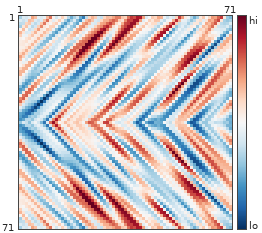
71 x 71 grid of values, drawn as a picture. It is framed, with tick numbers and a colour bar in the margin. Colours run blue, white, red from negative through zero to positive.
Mirror symmetry: top to bottom. Ninth with the lowest average: middle left. Slope: none.
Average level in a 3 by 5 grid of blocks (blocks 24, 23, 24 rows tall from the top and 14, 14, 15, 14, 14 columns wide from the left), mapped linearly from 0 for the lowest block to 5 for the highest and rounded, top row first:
34544 | 04523 | 34544
